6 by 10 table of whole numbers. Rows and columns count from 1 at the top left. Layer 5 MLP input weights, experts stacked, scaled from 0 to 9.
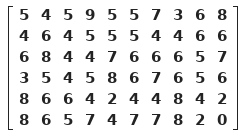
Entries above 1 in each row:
10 10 10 10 10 9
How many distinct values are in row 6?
7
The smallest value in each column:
3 4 4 4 2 4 4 3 2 0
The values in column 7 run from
4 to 7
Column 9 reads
6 6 5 5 4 2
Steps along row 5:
down same down down up same up down down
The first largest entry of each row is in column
4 2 2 5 1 1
